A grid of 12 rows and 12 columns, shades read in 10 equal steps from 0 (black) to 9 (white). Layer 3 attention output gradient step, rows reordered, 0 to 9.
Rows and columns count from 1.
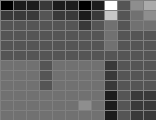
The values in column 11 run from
2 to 5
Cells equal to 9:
1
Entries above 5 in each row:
2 1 0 0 0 0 0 0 0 0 0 0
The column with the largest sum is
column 9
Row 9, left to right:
4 4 4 3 4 4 4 4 2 3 3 3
